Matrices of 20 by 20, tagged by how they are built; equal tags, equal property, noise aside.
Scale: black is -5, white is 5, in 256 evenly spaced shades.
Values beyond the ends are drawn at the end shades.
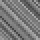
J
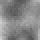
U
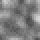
U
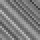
J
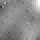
U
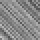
J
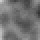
U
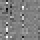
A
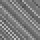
J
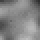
U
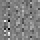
A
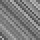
J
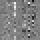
A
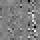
A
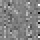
A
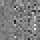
A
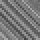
J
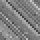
J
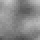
U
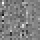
A
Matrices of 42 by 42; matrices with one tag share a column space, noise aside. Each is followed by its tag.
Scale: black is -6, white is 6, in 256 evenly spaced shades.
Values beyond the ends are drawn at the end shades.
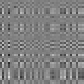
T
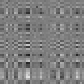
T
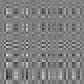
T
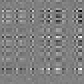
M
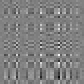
T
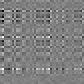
M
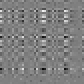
M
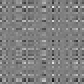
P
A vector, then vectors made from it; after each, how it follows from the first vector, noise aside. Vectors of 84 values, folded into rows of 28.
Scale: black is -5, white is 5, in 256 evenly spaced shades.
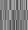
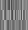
wrapped around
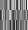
scaled up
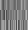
wrapped around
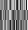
scaled up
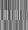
wrapped around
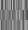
wrapped around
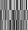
scaled up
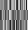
scaled up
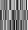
scaled up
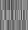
wrapped around
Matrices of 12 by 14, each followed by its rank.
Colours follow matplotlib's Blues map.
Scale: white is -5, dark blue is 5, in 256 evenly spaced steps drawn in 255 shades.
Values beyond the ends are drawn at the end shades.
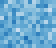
full rank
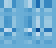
one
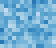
full rank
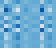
one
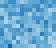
full rank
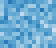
full rank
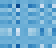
one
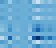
one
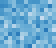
full rank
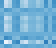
one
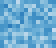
full rank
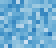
full rank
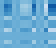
one
